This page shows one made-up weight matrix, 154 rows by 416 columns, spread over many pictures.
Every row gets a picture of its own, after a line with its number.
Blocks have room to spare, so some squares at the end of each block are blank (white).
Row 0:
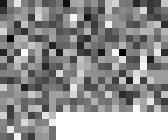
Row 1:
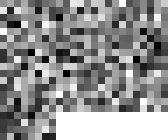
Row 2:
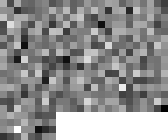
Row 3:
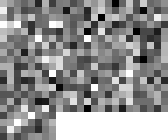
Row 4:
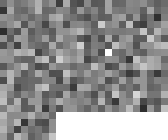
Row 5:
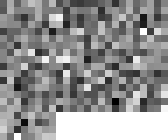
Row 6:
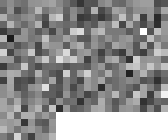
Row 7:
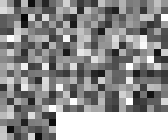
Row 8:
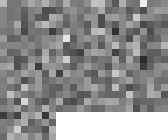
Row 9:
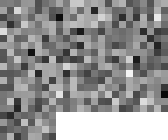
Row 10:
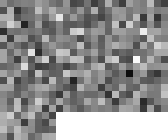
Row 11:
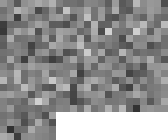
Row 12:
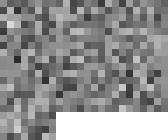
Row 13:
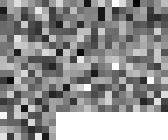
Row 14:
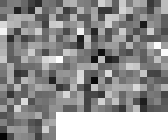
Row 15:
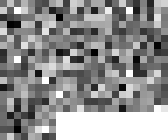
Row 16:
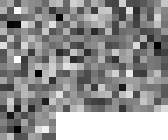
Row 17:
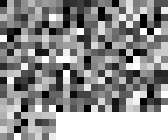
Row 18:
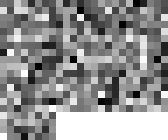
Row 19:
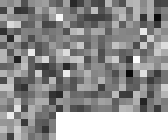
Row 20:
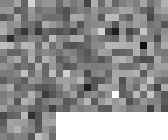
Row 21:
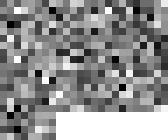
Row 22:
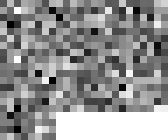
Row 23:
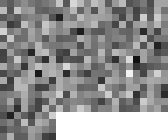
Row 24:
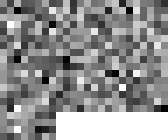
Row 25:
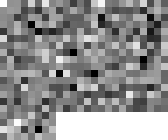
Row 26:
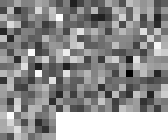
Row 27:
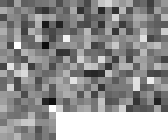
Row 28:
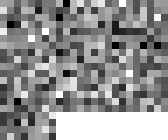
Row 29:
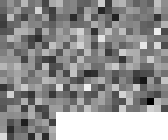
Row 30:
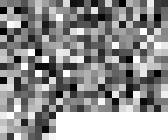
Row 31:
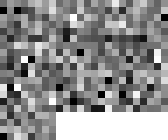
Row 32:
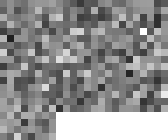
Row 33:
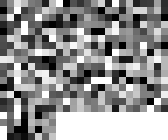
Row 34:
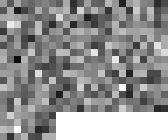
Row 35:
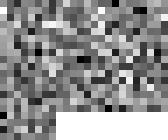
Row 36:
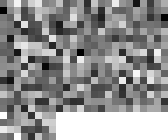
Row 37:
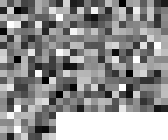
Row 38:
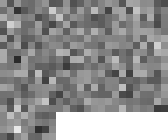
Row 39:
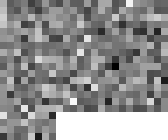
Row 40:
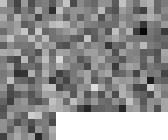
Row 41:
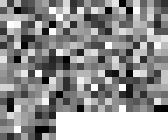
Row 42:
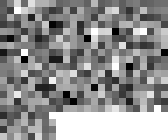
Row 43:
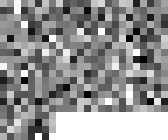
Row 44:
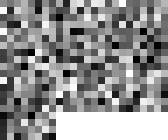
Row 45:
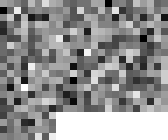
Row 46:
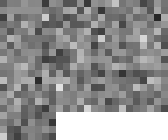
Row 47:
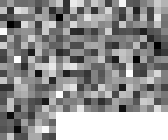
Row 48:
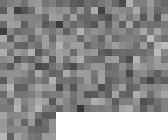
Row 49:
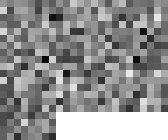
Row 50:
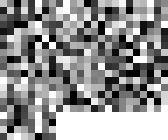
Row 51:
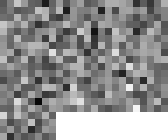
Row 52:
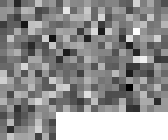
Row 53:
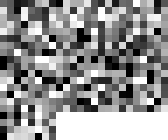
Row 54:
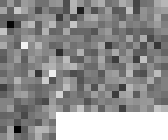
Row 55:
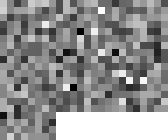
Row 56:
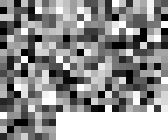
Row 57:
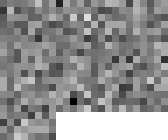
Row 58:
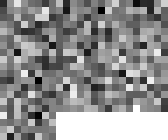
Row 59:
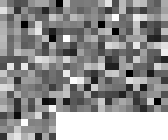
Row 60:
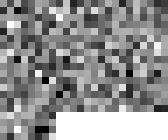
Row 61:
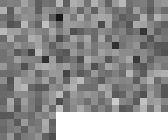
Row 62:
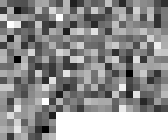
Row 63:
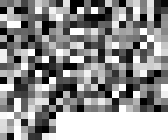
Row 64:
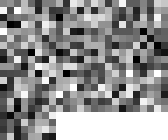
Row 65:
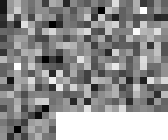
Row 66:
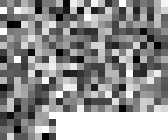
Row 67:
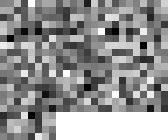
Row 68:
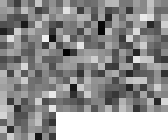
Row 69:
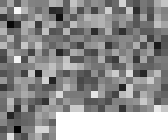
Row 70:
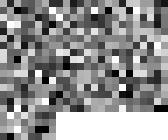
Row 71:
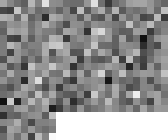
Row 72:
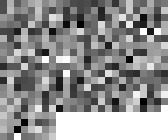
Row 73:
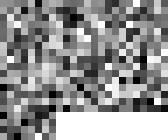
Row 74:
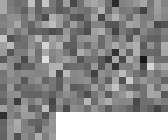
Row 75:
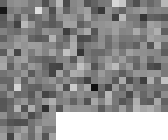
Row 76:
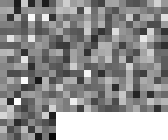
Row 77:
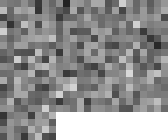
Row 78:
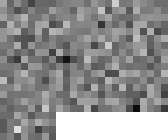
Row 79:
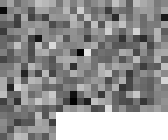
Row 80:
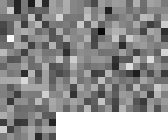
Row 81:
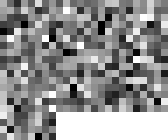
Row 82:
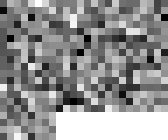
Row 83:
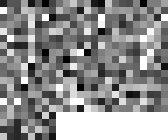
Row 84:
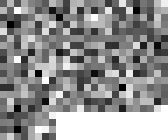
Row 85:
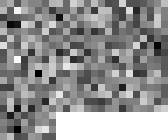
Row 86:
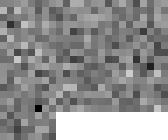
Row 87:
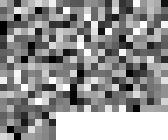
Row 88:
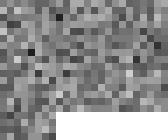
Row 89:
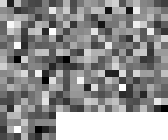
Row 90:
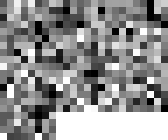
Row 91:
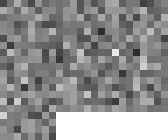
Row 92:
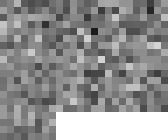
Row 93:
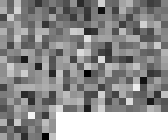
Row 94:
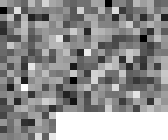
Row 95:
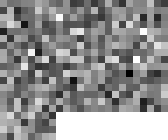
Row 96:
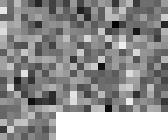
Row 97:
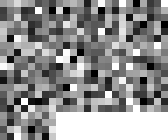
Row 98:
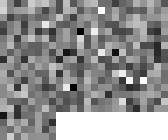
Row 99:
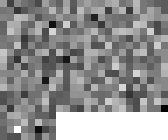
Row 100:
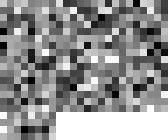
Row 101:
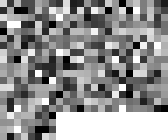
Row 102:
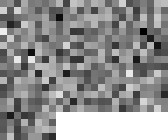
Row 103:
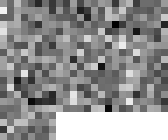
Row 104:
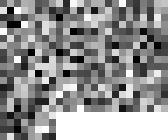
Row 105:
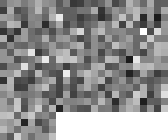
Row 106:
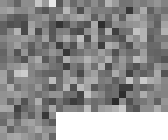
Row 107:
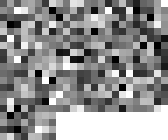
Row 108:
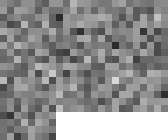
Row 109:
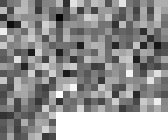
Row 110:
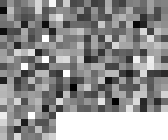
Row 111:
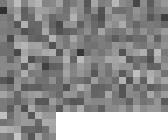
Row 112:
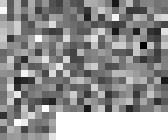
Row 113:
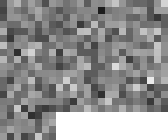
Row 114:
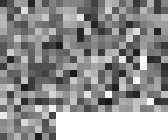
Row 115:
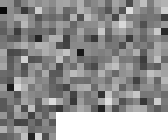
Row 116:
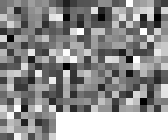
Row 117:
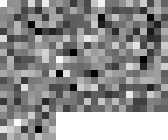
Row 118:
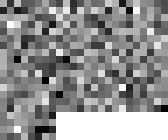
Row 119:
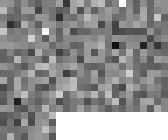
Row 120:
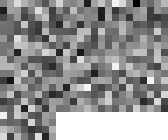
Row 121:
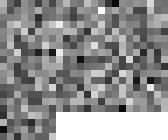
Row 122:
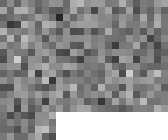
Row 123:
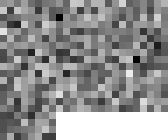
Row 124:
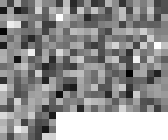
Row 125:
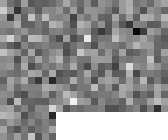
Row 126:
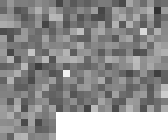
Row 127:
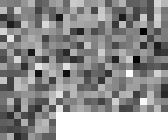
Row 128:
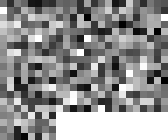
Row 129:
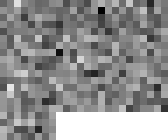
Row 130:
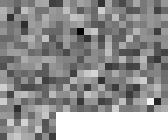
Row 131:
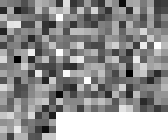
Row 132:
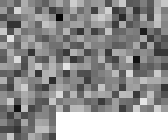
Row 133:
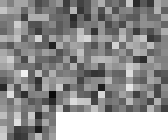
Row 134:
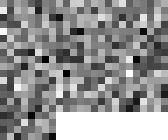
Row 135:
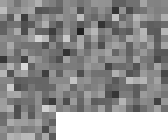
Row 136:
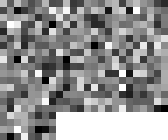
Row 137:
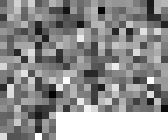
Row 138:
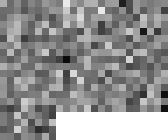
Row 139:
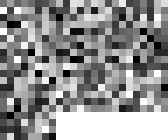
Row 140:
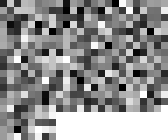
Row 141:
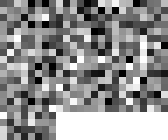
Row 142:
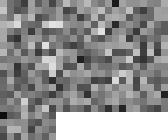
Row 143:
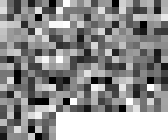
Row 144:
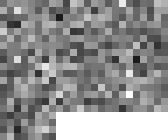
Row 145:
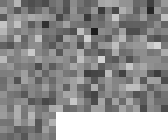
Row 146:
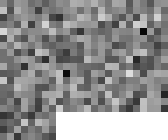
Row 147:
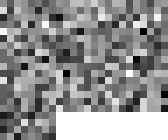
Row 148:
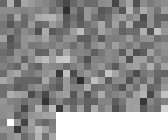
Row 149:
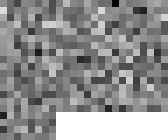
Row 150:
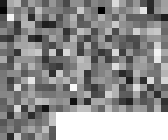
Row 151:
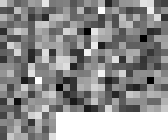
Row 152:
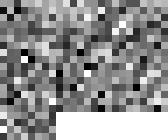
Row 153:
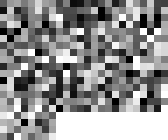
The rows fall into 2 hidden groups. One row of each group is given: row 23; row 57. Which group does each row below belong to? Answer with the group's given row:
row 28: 23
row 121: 57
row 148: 23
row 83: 57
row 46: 57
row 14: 57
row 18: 57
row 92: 57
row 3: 57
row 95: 23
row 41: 23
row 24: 23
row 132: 23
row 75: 57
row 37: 23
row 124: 23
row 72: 23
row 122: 23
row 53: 57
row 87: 57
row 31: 57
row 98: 57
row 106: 57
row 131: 23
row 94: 57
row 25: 57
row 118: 23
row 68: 57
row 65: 57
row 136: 23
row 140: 23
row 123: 23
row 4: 23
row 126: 23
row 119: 23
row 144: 23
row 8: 57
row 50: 57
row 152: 57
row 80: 57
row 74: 57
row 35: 57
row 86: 23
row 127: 23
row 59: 57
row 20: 57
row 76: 57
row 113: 57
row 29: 57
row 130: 57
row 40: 57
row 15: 23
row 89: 23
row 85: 23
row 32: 23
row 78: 23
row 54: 23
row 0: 57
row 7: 57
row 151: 57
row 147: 23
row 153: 23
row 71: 57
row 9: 23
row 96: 57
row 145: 57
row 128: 57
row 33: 57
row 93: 57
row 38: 23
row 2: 23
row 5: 23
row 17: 23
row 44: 23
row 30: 23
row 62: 23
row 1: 23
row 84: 23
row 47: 23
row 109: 23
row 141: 57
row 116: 23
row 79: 57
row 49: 23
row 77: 23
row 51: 57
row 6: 23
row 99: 23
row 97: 57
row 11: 57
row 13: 57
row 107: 23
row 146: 23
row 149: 57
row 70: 23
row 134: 23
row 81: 57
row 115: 57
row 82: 57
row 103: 57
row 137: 57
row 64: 23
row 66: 23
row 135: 57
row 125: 57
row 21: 23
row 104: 23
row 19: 23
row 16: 23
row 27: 57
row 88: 23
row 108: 23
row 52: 57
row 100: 57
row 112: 57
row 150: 57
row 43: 57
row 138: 23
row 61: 23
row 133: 57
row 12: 23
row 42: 57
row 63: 23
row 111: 57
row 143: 57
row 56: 57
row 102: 23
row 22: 23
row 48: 23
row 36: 57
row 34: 23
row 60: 23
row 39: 57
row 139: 23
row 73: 57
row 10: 23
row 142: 57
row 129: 57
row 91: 57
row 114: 57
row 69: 23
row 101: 23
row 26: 23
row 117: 57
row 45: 57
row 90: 57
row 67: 57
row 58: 57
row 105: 23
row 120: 57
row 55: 57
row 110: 23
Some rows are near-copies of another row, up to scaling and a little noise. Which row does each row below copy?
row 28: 119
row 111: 36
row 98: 55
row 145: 92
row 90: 137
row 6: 32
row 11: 87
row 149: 35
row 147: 146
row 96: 103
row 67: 20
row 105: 153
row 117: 25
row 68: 81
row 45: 94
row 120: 13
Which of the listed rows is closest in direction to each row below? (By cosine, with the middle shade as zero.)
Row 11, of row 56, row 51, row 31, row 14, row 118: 56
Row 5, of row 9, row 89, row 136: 136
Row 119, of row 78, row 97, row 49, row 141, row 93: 49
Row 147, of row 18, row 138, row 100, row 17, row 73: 138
